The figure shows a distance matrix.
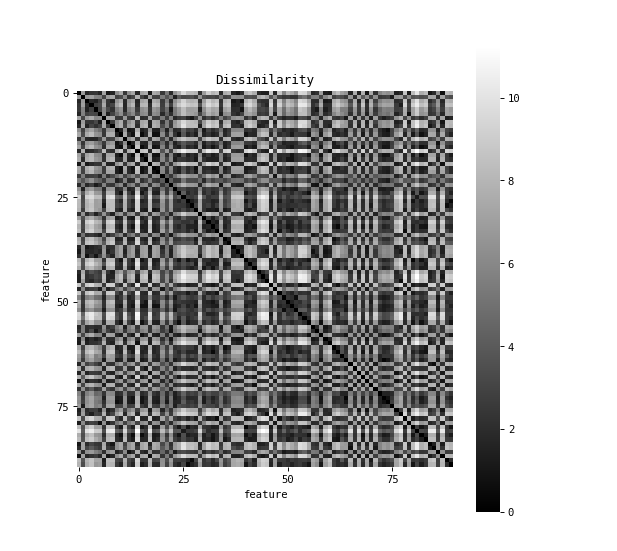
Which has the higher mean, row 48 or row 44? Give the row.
44
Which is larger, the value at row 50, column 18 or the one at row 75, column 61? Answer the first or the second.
the second
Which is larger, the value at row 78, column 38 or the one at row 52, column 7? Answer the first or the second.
the first
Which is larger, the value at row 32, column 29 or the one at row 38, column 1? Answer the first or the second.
the first
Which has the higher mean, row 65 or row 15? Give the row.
65
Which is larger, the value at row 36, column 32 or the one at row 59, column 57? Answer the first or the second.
the first
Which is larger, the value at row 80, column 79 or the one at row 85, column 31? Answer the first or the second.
the second
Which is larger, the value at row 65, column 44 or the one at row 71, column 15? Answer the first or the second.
the second
